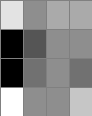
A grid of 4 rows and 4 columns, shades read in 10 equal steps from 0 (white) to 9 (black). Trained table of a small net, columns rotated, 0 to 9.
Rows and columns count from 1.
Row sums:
11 23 23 10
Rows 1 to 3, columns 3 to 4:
3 3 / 4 4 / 4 5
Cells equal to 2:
1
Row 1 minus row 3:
-8 -1 -1 -2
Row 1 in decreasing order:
4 3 3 1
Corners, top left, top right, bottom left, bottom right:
1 3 0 2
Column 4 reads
3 4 5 2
